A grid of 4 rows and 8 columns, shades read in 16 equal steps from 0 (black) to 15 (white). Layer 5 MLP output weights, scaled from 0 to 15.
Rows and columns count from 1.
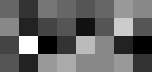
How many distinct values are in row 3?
7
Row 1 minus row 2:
-2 1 3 1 4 1 -3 3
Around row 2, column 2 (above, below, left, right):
3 15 8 4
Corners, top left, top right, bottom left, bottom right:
6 8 5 3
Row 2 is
8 2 4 5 1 5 12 5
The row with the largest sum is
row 4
